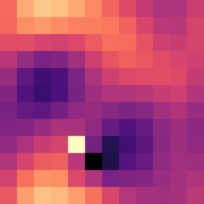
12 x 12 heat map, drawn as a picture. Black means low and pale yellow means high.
An odd patch, rougher than its surroundings, sits in the bottom middle. Values change most from cell to cell in the bottom middle. On average the colour sits 50% of the way up the scale. No regular stripes run through it.
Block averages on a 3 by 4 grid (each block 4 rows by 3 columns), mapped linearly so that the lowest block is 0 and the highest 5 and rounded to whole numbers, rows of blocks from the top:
5553 | 0123 | 5402
